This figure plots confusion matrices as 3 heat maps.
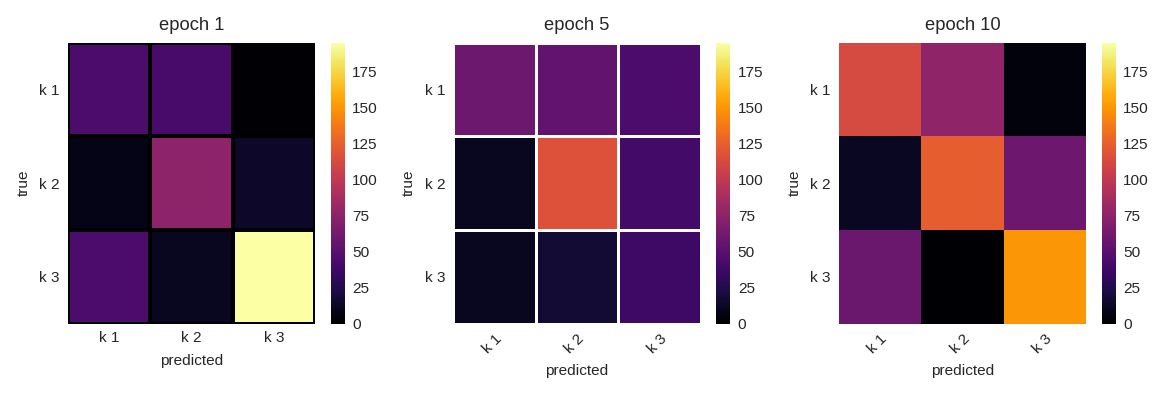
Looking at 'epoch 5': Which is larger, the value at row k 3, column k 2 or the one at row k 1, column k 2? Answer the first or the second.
the second
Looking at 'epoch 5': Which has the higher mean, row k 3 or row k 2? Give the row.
k 2
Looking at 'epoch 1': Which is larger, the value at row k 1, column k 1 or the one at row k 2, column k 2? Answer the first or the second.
the second
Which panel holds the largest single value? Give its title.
epoch 1
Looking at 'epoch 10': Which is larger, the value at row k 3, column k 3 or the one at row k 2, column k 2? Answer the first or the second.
the first
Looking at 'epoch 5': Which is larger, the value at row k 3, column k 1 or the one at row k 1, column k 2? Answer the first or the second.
the second
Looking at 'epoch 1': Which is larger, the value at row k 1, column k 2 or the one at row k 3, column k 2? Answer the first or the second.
the first
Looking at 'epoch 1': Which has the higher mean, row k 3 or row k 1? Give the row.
k 3
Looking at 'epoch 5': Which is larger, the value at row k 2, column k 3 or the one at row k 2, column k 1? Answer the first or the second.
the first
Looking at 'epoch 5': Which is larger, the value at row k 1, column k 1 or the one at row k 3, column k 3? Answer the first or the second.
the first
